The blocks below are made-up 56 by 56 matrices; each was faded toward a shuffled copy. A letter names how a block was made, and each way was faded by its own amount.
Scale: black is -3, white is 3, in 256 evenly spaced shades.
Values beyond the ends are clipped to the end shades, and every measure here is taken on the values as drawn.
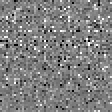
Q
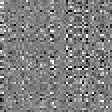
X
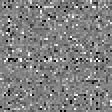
Q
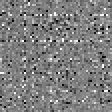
Q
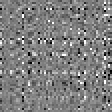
X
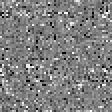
Q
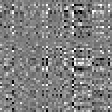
X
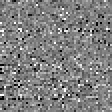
Q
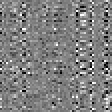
X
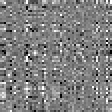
X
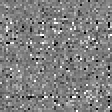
Q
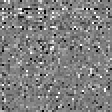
Q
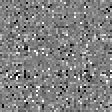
Q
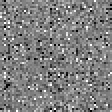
Q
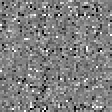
Q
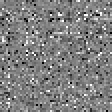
Q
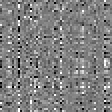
X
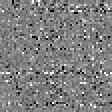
Q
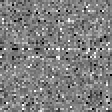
Q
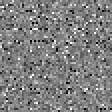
Q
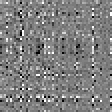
X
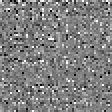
Q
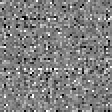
Q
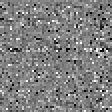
Q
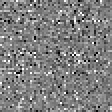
Q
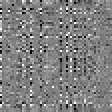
X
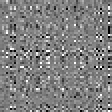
X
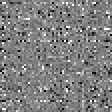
Q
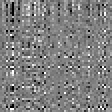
X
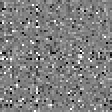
Q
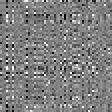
X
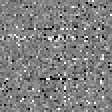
Q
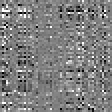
X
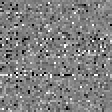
Q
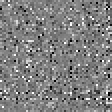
Q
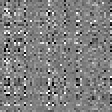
X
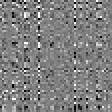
X
